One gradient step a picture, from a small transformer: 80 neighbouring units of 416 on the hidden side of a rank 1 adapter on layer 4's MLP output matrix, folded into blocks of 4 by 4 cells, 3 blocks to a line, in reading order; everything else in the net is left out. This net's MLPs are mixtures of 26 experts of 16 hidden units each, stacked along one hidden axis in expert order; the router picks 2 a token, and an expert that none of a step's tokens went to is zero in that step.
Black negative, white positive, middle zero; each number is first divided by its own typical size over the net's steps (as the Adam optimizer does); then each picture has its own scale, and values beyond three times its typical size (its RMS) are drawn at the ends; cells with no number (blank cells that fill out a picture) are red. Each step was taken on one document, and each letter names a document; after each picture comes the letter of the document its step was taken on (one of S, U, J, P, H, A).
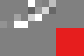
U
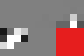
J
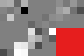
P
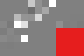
U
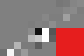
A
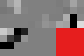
J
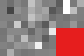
A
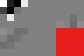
J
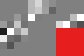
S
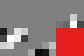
J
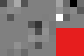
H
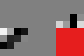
J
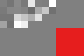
U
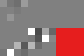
H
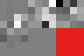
S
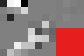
P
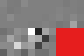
H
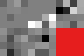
P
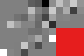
S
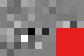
H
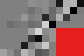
A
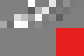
U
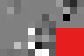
J
